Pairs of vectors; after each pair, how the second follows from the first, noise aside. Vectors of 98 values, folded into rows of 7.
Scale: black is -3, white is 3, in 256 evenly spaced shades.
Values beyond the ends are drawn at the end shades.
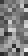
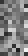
copied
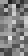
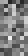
copied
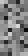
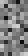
copied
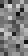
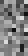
shuffled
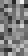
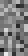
reversed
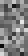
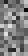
reversed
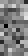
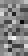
shuffled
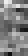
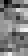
negated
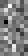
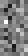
negated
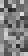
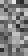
shuffled
